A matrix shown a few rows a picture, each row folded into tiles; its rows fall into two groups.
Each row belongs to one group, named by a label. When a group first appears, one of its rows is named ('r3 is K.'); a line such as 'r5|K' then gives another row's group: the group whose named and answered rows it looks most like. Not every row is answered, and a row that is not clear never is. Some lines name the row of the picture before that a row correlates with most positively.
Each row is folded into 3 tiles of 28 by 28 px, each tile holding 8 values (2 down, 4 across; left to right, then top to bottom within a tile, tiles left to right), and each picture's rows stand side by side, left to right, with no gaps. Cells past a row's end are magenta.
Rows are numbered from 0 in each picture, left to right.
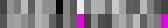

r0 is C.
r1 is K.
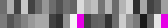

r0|C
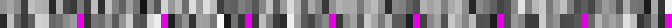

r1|C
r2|K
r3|K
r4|K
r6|K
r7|C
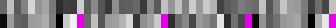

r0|C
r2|K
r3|C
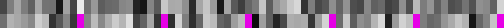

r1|C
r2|K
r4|C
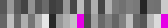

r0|C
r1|C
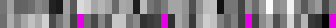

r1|K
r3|K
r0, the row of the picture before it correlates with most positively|0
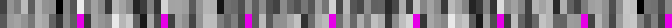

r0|C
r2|K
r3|C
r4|C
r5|C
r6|K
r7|K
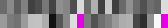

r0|C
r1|C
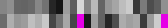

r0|C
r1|K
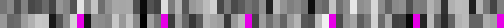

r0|C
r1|C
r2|K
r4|K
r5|K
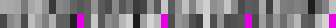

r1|C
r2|K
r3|C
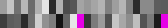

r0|K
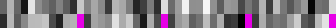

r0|C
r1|C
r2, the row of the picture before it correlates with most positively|1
